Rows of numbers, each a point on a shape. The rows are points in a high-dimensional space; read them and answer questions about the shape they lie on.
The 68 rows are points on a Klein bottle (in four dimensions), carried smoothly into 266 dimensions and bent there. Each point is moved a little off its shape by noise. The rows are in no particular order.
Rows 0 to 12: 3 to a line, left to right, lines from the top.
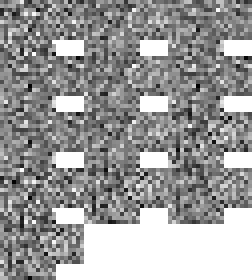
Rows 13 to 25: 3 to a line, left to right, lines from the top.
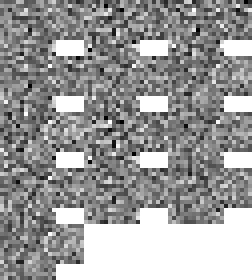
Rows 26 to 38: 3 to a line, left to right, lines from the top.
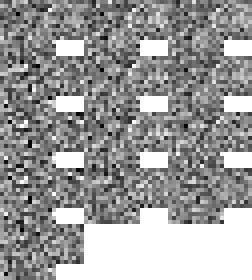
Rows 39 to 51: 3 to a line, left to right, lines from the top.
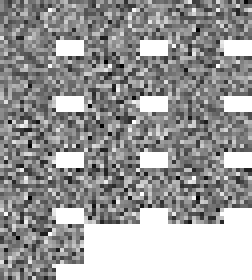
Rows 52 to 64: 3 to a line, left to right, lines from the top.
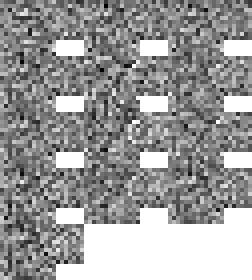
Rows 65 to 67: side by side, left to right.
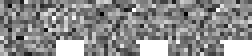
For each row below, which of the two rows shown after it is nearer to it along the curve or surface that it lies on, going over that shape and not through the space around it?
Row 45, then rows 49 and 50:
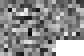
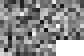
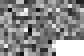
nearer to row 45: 50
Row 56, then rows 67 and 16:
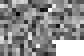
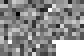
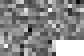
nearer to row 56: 67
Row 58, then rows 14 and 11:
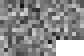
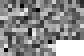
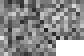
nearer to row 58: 11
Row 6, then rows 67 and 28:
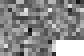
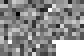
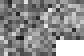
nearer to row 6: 67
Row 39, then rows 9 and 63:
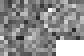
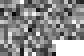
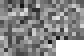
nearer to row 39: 63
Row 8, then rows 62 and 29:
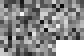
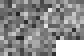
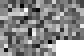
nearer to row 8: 29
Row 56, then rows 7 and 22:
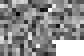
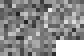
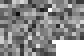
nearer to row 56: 22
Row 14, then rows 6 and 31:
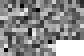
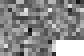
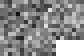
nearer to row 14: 6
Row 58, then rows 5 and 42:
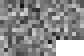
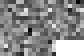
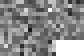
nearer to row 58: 5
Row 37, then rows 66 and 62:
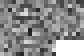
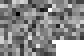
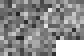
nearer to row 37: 66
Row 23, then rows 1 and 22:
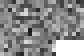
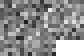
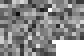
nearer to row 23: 22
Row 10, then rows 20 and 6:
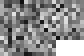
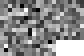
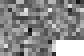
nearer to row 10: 20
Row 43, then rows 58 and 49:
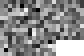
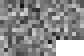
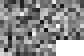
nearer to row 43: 49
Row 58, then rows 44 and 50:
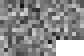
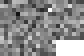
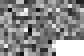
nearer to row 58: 50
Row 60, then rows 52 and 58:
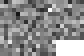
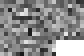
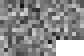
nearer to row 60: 52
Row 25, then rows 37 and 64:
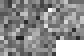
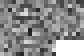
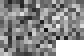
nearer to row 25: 64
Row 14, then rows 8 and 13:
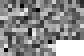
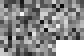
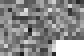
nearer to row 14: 8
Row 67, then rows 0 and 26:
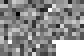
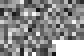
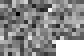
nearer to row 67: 0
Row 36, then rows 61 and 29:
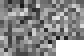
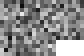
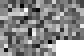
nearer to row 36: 29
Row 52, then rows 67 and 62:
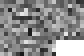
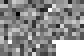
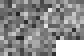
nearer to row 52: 67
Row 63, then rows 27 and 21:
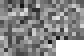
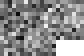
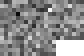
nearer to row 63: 27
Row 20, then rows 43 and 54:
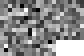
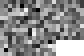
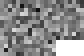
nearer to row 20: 43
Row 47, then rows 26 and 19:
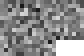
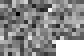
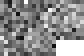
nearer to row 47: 19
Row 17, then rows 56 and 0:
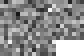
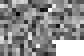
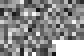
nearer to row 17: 0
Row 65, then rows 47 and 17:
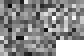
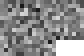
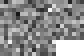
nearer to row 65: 47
